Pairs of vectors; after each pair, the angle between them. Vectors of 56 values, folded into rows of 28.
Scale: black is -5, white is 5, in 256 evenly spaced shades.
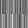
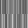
nearly parallel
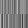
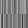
nearly parallel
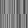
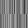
nearly parallel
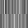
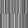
nearly parallel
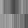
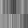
nearly parallel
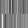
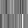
orthogonal
